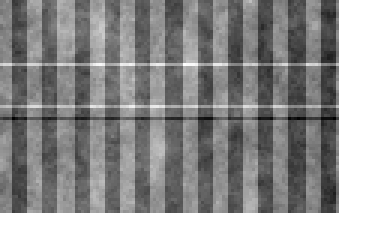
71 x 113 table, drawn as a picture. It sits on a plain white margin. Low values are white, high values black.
Grain: streaks running down. Odd lines: rows 22, 36 and 40. Stripes: upright, repeating 11 times.
